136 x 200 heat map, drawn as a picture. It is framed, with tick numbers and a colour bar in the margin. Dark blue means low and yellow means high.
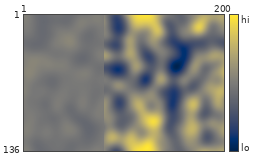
Ninth with the highest average: bottom middle. Seam: vertical, 40% of the way across, the left part calmer. Odd rows or columns: none.
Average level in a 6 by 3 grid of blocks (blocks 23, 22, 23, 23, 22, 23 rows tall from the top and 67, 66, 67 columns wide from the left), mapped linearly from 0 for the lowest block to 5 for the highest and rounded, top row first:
2 3 3 / 2 2 0 / 2 0 1 / 2 2 2 / 2 3 2 / 2 5 3
